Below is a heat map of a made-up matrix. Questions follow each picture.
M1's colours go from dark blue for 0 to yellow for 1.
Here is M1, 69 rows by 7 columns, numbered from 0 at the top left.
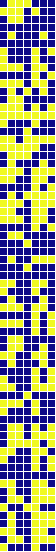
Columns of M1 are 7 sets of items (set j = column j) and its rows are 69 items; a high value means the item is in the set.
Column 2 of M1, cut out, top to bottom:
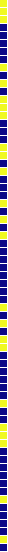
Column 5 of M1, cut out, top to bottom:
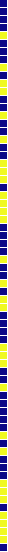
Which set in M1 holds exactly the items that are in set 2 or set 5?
1
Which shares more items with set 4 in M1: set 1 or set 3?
set 1
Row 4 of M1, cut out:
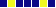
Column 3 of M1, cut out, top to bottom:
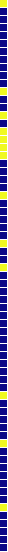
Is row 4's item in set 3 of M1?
no
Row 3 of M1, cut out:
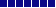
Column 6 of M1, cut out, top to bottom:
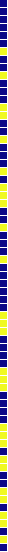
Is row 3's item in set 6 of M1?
no
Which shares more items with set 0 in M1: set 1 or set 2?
set 1
